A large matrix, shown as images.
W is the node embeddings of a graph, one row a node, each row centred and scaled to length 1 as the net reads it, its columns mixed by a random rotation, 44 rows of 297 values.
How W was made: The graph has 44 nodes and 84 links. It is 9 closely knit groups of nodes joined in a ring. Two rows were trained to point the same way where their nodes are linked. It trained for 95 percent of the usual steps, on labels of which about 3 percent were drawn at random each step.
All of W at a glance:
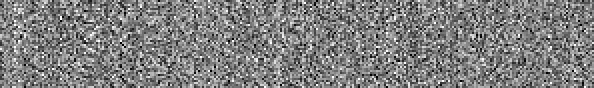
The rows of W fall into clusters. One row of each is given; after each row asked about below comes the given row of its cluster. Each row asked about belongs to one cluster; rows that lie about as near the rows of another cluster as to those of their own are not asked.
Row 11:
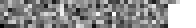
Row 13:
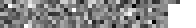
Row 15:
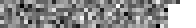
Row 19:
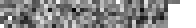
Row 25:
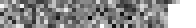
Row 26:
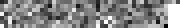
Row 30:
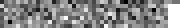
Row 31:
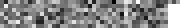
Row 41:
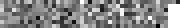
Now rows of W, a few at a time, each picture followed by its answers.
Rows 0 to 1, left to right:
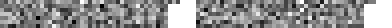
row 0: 41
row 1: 11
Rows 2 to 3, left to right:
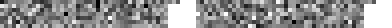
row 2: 26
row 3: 41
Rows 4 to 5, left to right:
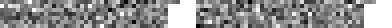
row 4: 13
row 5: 11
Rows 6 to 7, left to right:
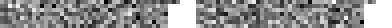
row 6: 13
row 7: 31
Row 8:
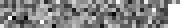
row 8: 19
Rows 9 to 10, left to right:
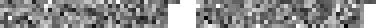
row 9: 19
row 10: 25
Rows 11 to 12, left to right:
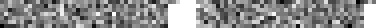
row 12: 30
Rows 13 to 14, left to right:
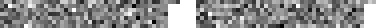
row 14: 15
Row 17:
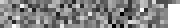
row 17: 25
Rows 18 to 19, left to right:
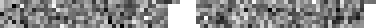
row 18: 25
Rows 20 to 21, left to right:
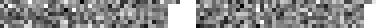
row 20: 13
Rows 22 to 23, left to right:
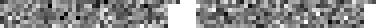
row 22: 26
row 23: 31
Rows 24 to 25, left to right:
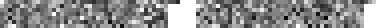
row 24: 25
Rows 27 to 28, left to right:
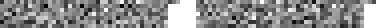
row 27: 11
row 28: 41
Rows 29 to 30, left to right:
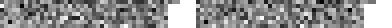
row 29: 30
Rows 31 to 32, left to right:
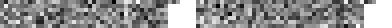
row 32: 30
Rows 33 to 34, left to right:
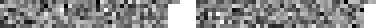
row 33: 11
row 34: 15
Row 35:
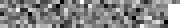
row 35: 31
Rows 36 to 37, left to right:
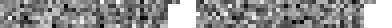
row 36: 19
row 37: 41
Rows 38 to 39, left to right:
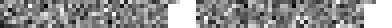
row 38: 11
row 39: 26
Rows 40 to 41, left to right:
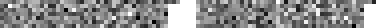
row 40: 13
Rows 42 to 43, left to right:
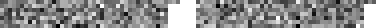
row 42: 15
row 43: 30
